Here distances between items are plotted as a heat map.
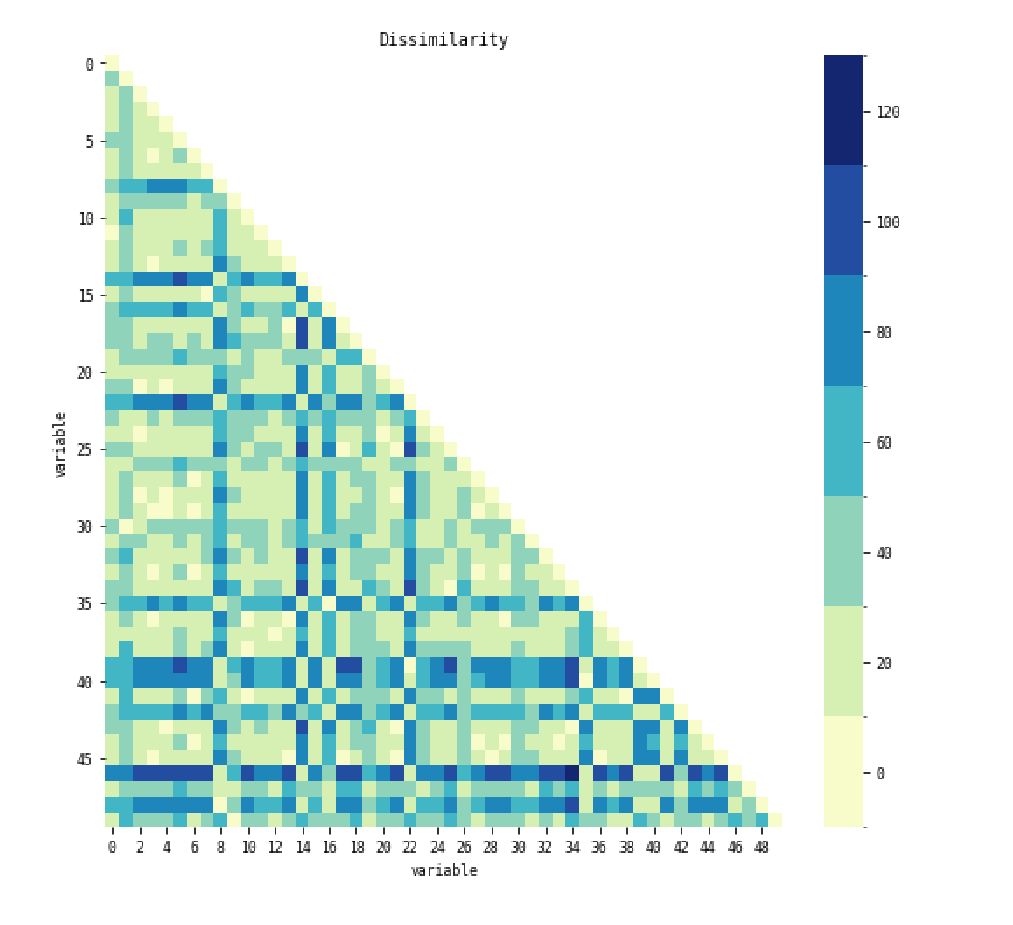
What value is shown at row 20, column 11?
20
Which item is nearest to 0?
11
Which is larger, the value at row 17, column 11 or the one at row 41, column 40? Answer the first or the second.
the second
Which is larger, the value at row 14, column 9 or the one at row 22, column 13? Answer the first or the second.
the second
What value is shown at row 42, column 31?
40
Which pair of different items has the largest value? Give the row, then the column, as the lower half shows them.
46, 34
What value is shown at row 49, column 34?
60
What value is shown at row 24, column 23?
20
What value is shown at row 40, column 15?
80
